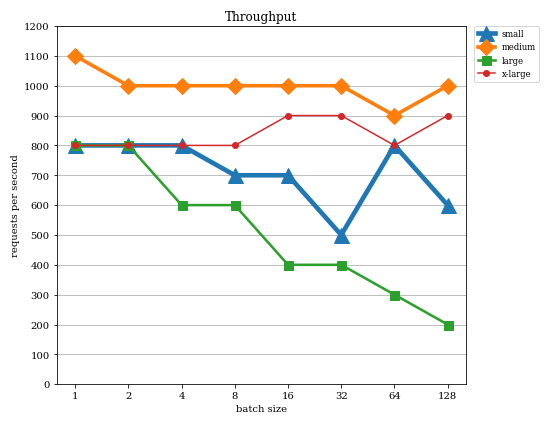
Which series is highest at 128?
medium
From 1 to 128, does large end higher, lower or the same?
lower
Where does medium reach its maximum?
1
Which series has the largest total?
medium
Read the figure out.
Title: Throughput
x-axis: batch size, ticks 1 2 4 8 16 32 64 128
y-axis: requests per second, ticks 0 100 200 300 400 500 600 700 800 900 1000 1100 1200
Legend: small, medium, large, x-large
Values:
small: 800 800 800 700 700 500 800 600
medium: 1100 1000 1000 1000 1000 1000 900 1000
large: 800 800 600 600 400 400 300 200
x-large: 800 800 800 800 900 900 800 900
